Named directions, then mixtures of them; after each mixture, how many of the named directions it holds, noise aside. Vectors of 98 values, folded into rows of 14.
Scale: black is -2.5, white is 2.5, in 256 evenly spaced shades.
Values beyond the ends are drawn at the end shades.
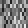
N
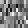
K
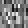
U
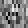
one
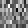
three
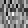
three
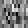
one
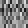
two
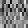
two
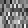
two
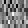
three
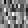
two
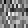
three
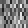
one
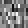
one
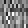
three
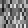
one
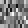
one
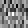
three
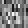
one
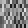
one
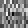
three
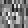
one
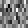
three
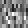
two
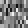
one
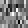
one
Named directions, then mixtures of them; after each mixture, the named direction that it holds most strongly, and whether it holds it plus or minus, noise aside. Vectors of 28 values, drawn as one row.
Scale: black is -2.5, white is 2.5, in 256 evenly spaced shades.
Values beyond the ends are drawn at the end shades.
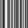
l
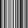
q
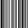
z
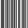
q, minus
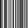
q, plus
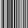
q, minus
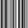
l, minus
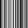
q, plus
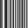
l, minus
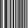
l, minus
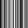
q, plus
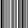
z, plus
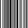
z, minus
